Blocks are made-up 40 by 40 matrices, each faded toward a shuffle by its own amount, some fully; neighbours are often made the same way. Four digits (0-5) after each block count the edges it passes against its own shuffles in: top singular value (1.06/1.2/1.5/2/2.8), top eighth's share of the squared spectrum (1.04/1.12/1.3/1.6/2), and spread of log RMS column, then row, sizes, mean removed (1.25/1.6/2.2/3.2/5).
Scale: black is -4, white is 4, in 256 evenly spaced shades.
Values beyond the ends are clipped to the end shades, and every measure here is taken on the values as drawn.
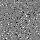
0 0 0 0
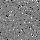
0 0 0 0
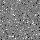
0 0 0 0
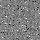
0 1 0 0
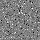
0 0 0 0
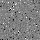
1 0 0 0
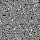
0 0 0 0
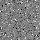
0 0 0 0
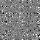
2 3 2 2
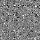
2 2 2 2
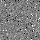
0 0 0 0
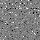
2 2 0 1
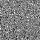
2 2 0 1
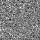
2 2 0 0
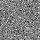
2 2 0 0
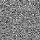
3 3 1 1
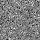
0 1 0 0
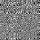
4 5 2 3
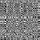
4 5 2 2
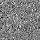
2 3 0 1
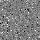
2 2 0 0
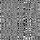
3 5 3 2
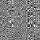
3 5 3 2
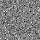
1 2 0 0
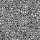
2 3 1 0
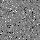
1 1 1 0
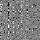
3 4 2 1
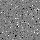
0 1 0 0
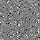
3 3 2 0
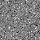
1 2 0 0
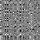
4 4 2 2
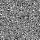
0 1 0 1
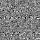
1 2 0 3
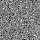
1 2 0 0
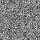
1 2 0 0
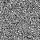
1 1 0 0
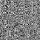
3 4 1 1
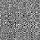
3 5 2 2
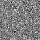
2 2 0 0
